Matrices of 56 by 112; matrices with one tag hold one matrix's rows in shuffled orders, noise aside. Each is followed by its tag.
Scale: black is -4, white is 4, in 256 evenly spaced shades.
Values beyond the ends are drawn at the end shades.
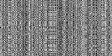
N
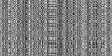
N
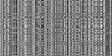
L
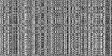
L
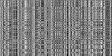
L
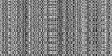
N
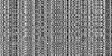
L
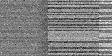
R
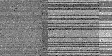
R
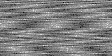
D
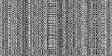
N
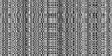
N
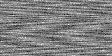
D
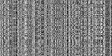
L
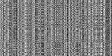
L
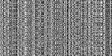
L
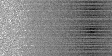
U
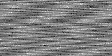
D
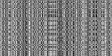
N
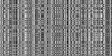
L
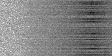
U
